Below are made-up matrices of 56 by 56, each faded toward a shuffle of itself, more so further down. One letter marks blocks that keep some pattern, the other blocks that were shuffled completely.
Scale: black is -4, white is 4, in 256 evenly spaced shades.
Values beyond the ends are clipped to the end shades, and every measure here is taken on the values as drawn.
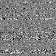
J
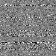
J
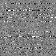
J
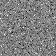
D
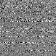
J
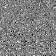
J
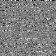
J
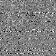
J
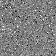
D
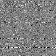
J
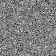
D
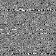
J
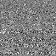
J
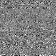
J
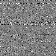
J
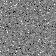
D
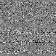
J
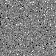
D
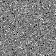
D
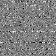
J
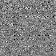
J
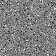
D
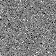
D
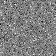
D
